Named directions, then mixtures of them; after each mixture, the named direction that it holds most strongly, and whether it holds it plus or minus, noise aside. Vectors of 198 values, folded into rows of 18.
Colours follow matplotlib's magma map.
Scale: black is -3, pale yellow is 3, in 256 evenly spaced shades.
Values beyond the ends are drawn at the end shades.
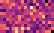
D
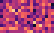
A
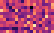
A, minus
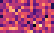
A, plus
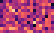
A, plus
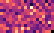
D, plus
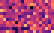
D, minus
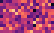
A, plus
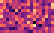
A, minus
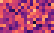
A, minus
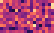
A, minus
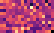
D, plus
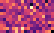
D, plus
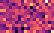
D, minus
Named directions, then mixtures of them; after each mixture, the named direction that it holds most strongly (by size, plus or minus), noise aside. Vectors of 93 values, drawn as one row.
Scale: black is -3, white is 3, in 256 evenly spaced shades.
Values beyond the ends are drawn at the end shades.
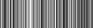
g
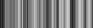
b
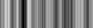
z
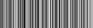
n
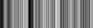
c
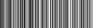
n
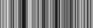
z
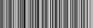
n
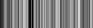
c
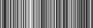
g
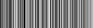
n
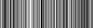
g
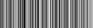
n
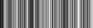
c
